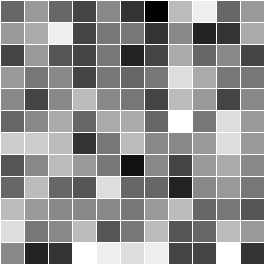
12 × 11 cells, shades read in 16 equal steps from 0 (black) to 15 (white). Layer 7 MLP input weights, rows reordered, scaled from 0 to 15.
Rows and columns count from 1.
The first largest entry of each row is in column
9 3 8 8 4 8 10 3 5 1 1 4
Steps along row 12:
down up up down down up down same up down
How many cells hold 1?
1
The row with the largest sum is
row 7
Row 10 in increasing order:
5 6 7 7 8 8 8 9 9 11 11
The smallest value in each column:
4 2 3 3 5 1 0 2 2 3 3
